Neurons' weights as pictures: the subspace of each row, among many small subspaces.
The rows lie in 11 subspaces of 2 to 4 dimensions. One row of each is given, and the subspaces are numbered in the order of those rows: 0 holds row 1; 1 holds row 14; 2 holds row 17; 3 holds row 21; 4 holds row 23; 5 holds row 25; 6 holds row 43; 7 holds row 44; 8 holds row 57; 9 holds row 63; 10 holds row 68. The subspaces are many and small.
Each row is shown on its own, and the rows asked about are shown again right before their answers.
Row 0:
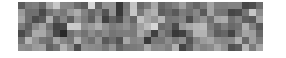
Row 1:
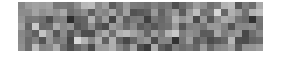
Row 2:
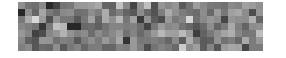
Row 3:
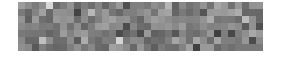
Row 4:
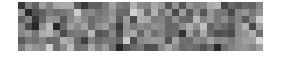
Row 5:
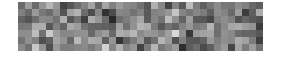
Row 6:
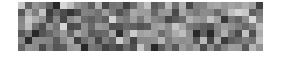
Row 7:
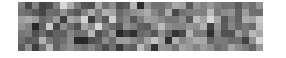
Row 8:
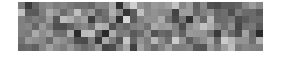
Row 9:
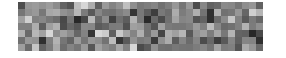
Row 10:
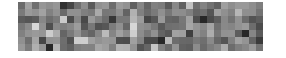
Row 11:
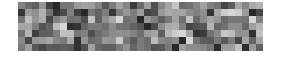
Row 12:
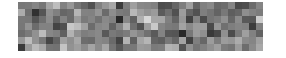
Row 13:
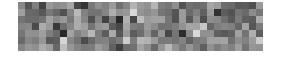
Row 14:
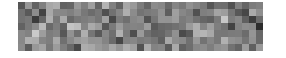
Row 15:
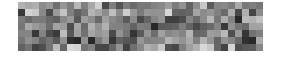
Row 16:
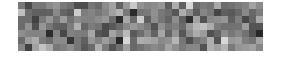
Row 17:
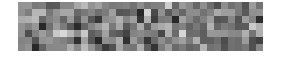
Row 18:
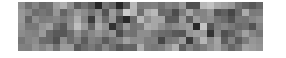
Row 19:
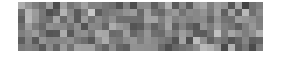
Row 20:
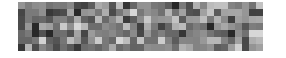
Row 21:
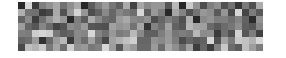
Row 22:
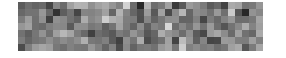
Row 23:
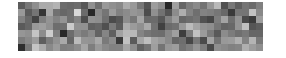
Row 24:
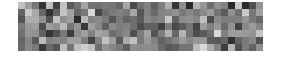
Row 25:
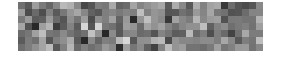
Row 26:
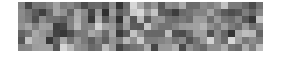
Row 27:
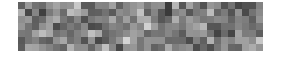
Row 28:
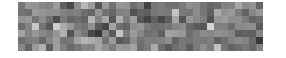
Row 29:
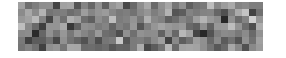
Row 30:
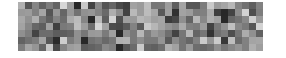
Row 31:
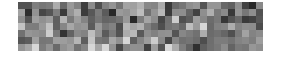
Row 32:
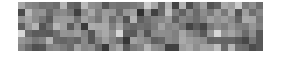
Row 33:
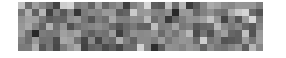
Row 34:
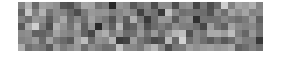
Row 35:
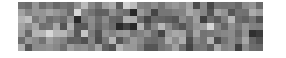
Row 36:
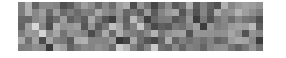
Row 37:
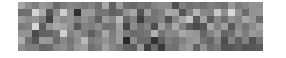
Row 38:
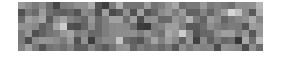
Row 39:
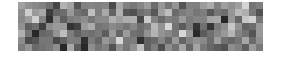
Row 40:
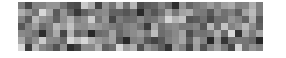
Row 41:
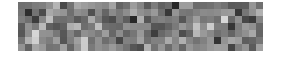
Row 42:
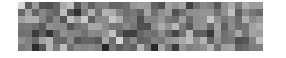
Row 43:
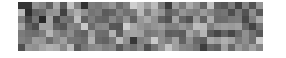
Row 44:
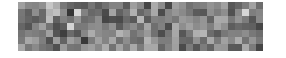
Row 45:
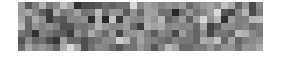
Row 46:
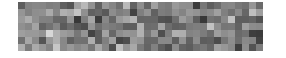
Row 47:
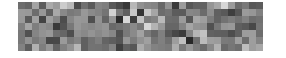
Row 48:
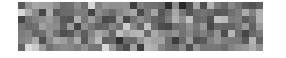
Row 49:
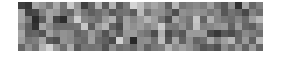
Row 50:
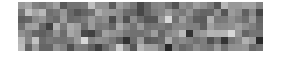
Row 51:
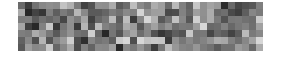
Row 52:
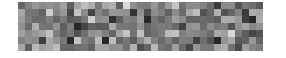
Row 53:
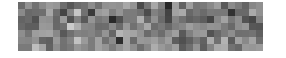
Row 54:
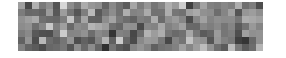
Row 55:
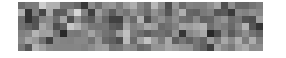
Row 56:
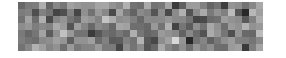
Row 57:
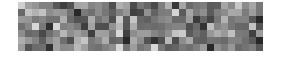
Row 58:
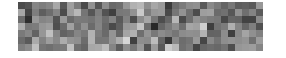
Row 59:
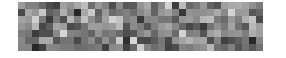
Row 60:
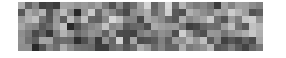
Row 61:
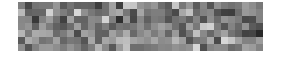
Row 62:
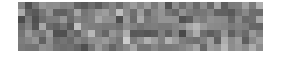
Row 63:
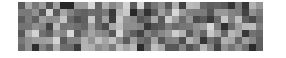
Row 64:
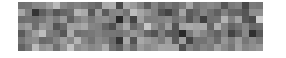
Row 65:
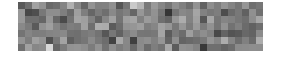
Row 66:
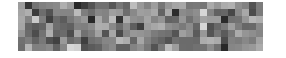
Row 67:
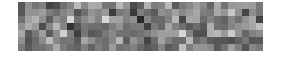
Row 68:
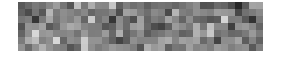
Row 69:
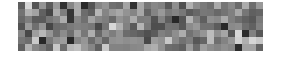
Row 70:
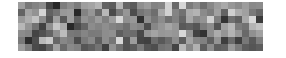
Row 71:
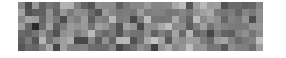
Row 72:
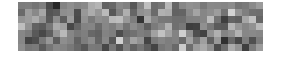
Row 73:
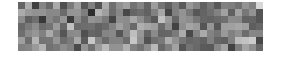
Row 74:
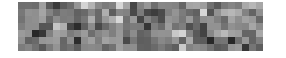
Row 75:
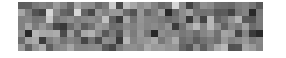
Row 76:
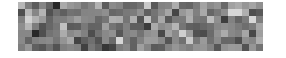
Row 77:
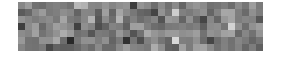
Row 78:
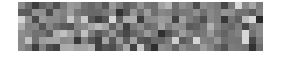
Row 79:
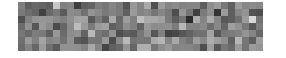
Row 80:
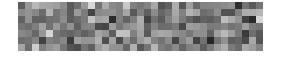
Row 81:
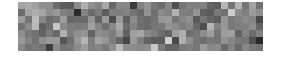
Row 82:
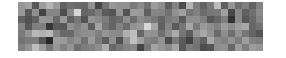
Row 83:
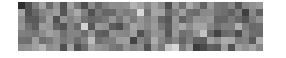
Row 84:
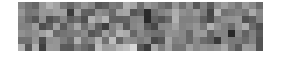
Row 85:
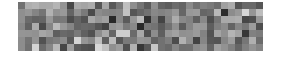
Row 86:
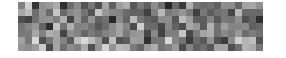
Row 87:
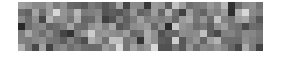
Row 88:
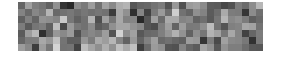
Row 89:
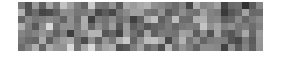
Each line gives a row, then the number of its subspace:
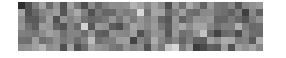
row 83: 6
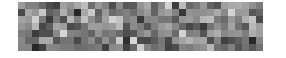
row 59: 4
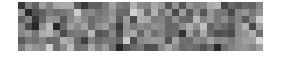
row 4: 8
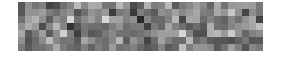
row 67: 7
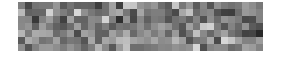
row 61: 2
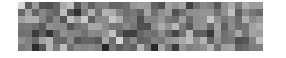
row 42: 8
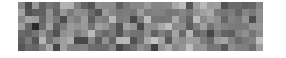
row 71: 5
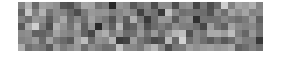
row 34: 5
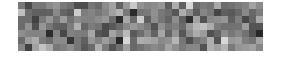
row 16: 2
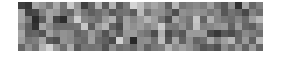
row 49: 6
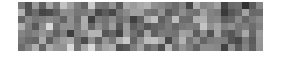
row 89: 6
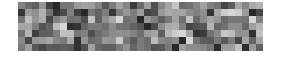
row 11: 9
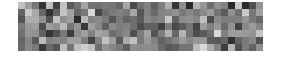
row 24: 6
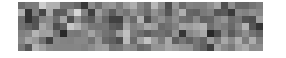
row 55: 4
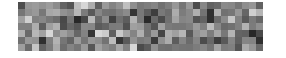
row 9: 2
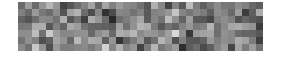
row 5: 8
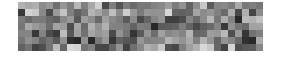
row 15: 3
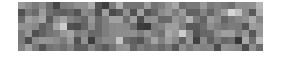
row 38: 9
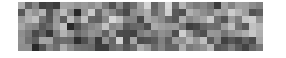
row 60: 4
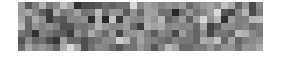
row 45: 10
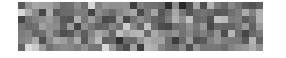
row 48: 2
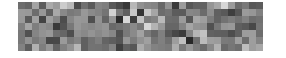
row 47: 9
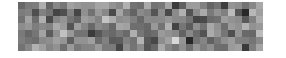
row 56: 7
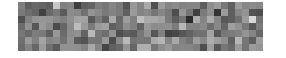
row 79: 0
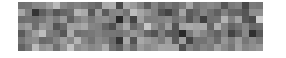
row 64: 7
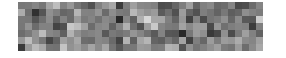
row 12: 7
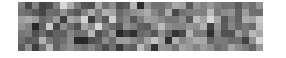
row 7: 8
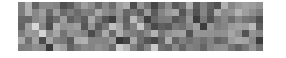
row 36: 5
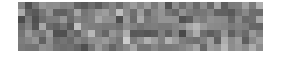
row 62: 2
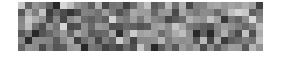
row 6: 9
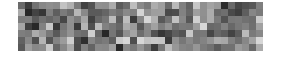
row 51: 5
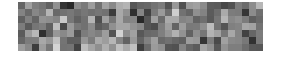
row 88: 9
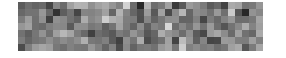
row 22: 7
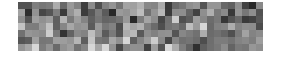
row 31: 6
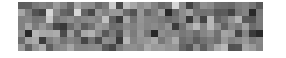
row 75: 0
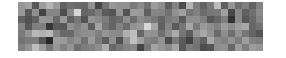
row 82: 8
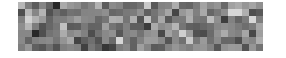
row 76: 9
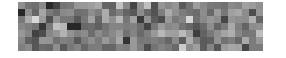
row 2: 1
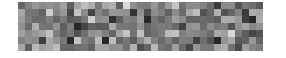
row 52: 0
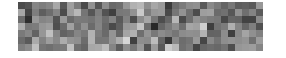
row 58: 6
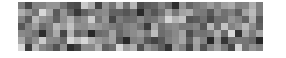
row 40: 3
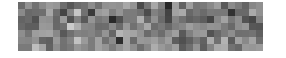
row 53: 4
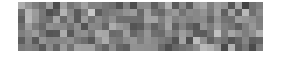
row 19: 6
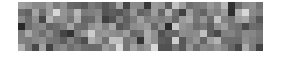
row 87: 7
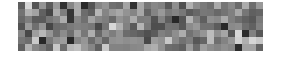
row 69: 3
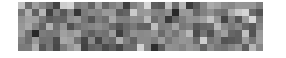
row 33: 9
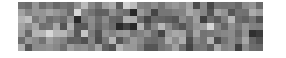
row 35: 2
